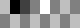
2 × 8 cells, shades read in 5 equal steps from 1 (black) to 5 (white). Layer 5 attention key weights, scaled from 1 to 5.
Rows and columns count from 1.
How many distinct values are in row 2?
2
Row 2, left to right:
3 4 3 4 3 4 3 4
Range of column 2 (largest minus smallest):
3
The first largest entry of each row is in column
5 2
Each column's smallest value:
3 1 2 3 3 3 3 3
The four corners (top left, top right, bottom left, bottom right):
4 3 3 4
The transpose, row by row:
4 3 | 1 4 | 2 3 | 3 4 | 5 3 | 3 4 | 4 3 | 3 4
